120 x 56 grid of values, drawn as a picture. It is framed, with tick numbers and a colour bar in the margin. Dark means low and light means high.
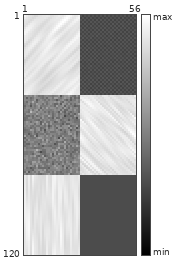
It is made of 3 by 2 panels. Panel 1,1: very high, slanting up to the right, faint in contrast. Panel 1,2: low, checkered, faint in contrast. Panel 2,1: middling, fine-grained. Panel 2,2: very high, slanting down to the right, faint in contrast. Panel 3,1: very high, streaked downward, faint in contrast. Panel 3,2: low, flat.
